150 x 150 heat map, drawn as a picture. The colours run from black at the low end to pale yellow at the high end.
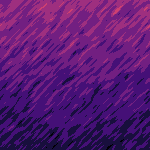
Streaks slant up to the right. There is an overall slope up to the top. Overall the values sit about 30% of the way up the scale. No single row or column stands out from its neighbours.
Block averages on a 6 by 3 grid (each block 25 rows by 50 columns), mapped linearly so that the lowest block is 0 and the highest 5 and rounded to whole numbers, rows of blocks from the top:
5 5 5 / 4 4 4 / 3 3 3 / 2 2 2 / 1 1 1 / 0 0 0
